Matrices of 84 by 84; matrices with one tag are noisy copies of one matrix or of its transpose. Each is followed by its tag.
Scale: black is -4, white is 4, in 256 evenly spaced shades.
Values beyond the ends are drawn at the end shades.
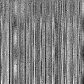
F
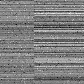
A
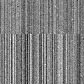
A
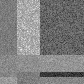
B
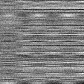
F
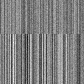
A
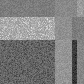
B
